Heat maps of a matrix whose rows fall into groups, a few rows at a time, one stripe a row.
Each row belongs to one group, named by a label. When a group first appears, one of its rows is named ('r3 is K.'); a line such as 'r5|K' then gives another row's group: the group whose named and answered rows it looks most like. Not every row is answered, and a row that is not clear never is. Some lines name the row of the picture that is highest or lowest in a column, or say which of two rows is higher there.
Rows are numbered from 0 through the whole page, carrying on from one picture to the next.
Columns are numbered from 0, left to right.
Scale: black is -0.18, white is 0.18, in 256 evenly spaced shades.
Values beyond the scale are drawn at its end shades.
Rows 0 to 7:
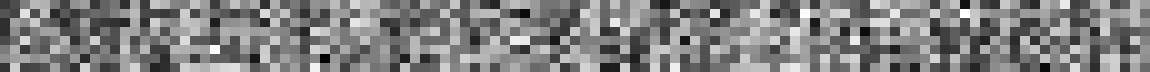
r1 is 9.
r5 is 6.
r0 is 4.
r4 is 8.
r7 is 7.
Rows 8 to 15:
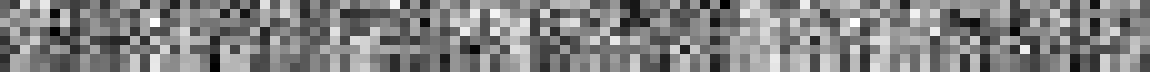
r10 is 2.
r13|8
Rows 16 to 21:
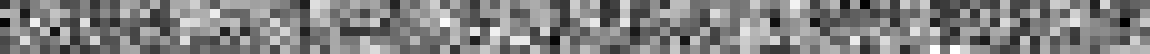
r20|8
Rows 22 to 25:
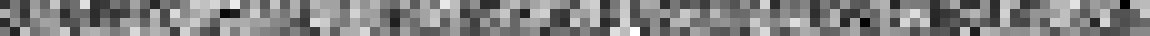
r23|6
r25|8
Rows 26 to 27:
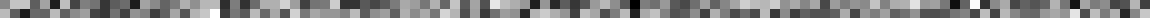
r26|2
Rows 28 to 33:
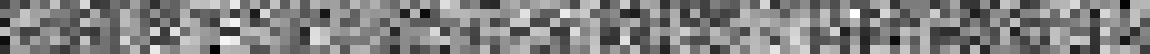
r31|6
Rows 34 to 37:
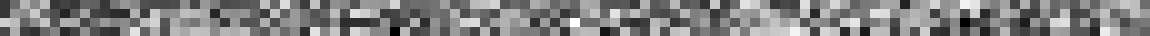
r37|7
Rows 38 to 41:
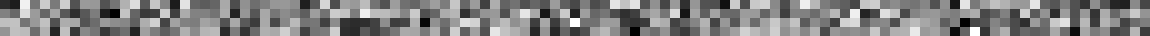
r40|2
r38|8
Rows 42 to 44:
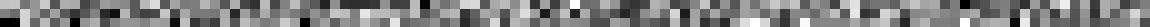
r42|2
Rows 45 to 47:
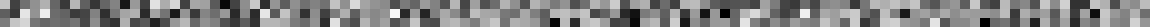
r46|9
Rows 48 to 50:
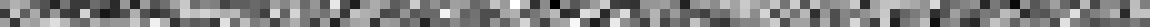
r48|2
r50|8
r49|7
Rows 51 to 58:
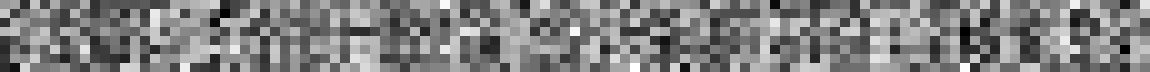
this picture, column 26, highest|54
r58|8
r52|4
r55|4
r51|6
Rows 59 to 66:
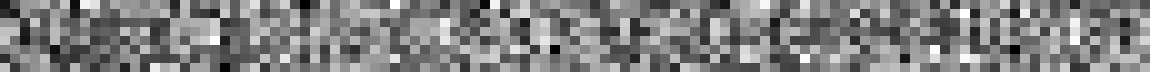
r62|6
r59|8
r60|8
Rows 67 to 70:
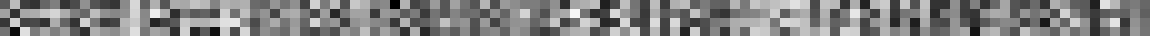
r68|8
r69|7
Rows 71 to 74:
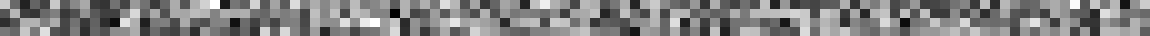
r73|9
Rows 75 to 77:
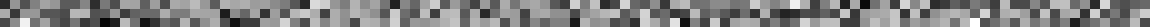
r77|9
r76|4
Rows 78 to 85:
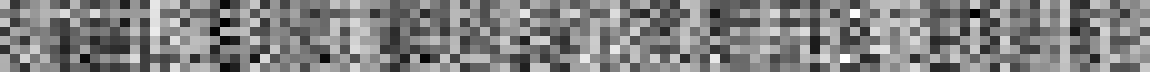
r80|4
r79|8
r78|4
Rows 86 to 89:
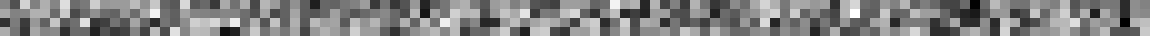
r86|8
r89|6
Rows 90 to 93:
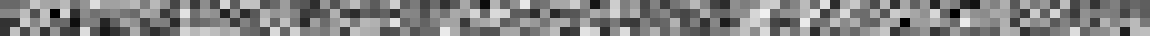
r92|9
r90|8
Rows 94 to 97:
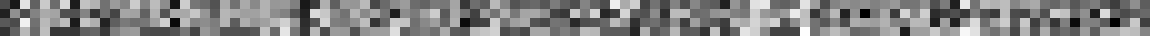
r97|9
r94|8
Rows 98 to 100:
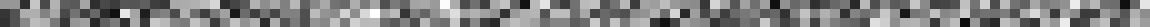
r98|6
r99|9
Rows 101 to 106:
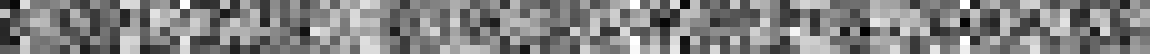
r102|4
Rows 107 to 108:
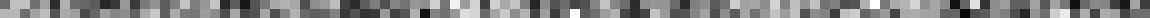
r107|2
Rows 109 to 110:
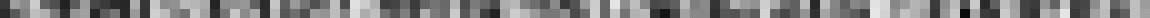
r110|4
